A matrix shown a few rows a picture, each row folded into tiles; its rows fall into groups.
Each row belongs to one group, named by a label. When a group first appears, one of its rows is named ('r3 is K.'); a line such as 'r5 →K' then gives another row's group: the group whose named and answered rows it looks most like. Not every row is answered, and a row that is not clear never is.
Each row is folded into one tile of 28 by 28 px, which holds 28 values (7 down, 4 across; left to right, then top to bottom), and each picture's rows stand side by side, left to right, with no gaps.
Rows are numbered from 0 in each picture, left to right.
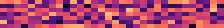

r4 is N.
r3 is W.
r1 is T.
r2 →T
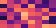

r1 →T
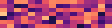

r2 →W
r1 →T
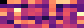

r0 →N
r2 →W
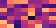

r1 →N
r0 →N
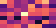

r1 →N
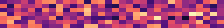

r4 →W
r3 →N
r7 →N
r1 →N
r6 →W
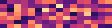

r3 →N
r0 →T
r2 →T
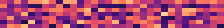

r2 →N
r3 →N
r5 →T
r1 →W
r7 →W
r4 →W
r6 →N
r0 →T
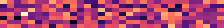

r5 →W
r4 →N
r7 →N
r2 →T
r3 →T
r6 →T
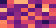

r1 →T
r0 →N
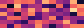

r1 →N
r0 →T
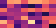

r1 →W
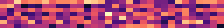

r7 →W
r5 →T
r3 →W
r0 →N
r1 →W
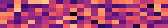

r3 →N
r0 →T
